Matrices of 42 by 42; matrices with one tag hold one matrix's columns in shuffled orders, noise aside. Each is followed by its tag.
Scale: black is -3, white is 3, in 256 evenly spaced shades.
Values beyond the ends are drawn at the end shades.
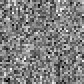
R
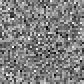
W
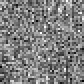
R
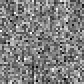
R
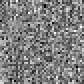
R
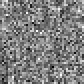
R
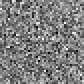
W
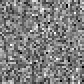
R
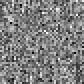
R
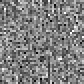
R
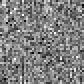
R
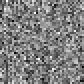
R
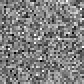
W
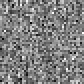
R
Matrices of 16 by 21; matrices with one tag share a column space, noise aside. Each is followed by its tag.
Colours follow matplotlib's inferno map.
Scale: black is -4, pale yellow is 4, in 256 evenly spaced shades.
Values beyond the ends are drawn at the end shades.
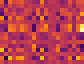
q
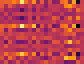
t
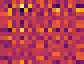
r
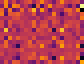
r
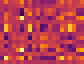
q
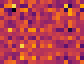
r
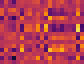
q
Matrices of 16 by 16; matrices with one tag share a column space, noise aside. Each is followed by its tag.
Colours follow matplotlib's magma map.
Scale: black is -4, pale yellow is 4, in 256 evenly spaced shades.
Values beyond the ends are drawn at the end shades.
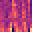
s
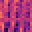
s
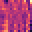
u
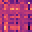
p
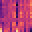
s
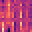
s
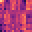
u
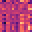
p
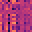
p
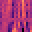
s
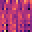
u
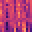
s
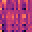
u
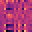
u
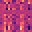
p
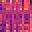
u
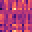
u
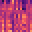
u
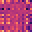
p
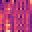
u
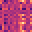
p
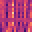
s
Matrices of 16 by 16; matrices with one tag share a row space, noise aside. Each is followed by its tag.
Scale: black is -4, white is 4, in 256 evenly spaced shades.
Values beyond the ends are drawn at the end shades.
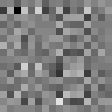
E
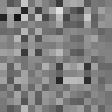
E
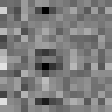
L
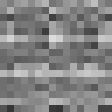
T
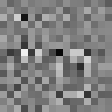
E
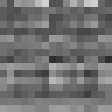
T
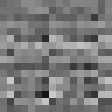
T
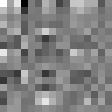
L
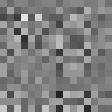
E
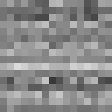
T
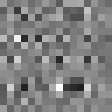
E
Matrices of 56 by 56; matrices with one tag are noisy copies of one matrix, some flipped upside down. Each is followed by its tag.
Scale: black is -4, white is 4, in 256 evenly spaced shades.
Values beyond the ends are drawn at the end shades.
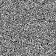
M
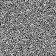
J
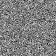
M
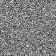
J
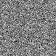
M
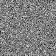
J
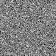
J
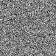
M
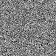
M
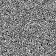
M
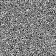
J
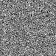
M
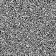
J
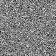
J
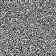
J
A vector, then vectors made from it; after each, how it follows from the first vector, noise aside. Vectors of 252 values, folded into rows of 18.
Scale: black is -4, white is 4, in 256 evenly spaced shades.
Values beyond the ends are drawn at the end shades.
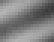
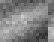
wrapped around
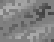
partly zeroed
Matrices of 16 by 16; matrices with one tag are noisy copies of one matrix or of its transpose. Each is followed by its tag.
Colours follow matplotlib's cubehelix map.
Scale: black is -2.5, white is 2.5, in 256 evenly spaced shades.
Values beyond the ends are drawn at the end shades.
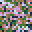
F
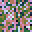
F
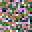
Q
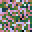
Q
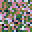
Q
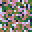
Q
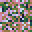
Q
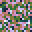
Q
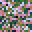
F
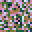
Q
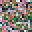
Q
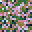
F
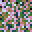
F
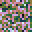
Q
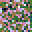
Q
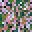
F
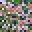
F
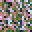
Q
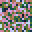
Q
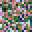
Q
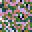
Q
